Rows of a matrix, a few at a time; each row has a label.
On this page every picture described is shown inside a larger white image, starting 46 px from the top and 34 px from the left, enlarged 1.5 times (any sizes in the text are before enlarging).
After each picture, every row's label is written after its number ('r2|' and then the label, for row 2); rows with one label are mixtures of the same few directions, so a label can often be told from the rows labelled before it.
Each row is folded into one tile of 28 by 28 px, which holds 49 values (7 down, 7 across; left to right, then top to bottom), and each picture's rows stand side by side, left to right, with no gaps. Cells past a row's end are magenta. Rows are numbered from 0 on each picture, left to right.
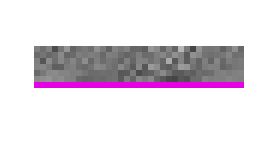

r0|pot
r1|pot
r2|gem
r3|pot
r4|pot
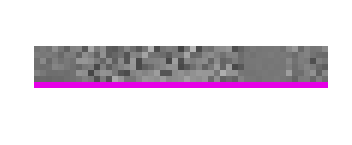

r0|pot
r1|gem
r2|pot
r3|pot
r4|gem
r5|pot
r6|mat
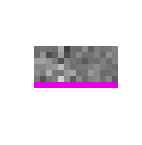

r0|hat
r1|gem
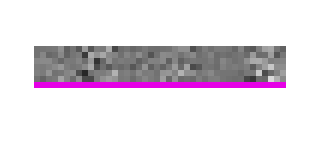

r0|hat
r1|pot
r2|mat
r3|gem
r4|pot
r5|hat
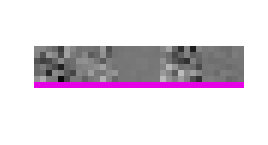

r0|hat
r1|hat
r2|hat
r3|hat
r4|hat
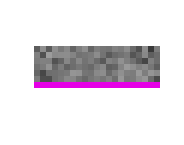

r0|pot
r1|mat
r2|hat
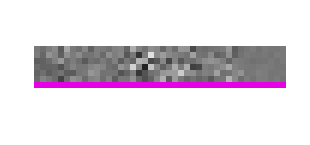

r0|hat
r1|gem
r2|mat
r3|gem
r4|hat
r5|gem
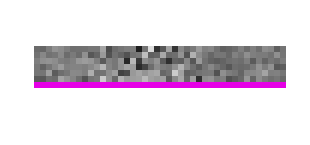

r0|hat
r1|hat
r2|pot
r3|gem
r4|hat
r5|gem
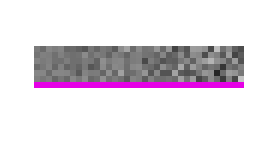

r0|gem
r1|mat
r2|mat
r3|gem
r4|gem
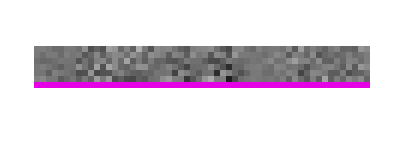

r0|hat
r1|gem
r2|pot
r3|hat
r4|hat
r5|mat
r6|gem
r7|gem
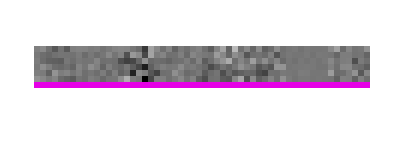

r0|hat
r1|mat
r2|hat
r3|gem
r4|hat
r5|gem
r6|gem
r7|mat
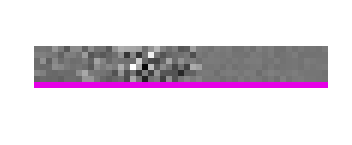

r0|pot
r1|pot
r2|mat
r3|gem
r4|gem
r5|gem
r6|pot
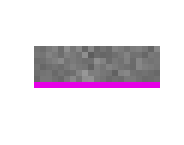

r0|hat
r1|pot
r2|pot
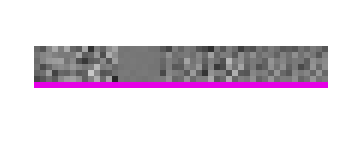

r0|hat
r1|gem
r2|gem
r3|mat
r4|mat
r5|mat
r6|mat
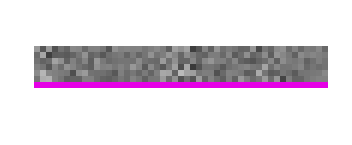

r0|pot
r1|pot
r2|mat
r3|gem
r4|gem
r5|gem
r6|pot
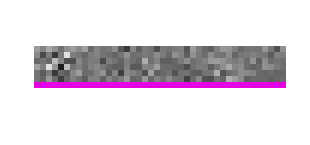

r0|mat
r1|mat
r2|mat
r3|hat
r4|hat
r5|pot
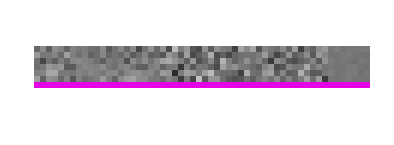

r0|gem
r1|hat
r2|pot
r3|gem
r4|pot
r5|mat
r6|gem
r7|mat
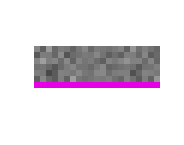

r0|gem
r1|mat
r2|gem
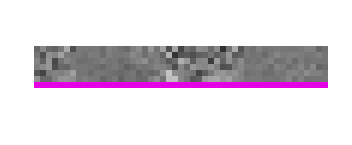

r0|pot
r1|hat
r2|hat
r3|pot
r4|pot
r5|mat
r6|gem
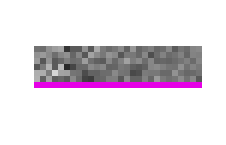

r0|gem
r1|pot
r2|gem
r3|gem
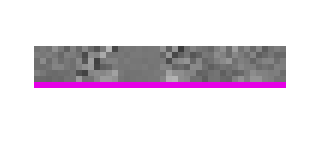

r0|pot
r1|pot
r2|pot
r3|pot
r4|hat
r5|pot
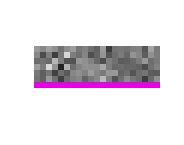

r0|mat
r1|hat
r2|hat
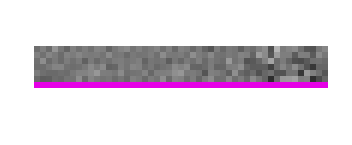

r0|pot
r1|gem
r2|mat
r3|gem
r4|mat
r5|hat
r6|hat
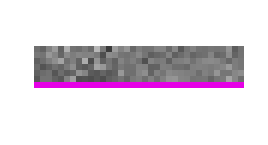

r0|hat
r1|pot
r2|mat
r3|pot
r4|hat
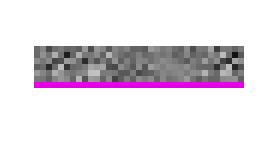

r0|mat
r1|gem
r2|gem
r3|hat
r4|mat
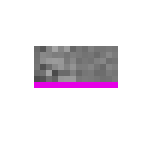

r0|hat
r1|mat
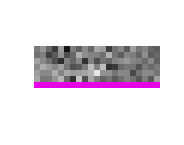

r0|hat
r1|gem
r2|gem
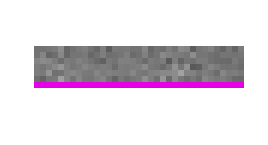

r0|hat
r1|hat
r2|hat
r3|gem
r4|hat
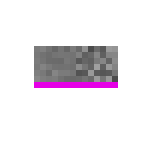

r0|hat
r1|gem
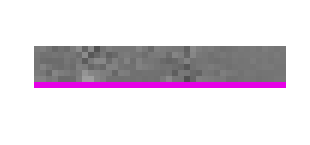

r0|hat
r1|pot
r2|pot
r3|hat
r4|hat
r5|pot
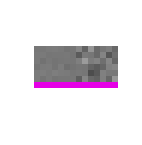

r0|gem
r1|gem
